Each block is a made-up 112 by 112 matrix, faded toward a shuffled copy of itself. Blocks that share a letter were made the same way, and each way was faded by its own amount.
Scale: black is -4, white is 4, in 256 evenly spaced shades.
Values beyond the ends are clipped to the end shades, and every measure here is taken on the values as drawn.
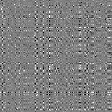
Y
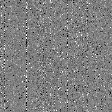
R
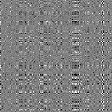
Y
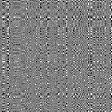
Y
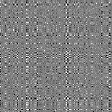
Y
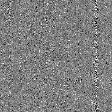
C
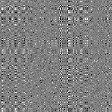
Y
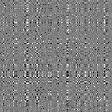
Y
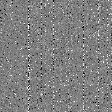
R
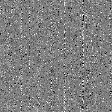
R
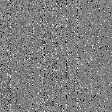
R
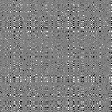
Y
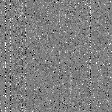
R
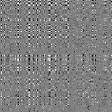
Y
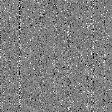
R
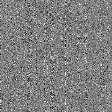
C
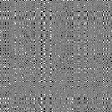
Y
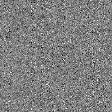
C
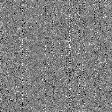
C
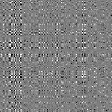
Y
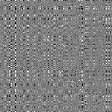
Y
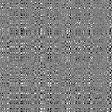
Y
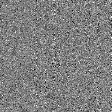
C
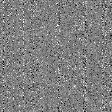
R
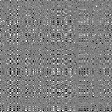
Y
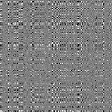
Y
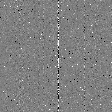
R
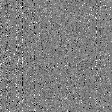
R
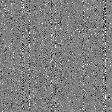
R
